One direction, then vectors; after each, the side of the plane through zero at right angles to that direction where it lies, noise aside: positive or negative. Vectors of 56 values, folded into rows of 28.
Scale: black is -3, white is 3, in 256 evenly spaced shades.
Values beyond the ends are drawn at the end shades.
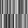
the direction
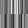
positive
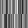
positive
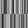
negative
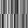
negative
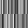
negative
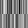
positive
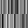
negative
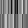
negative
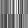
positive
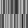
negative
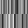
negative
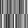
positive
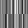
positive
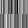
negative
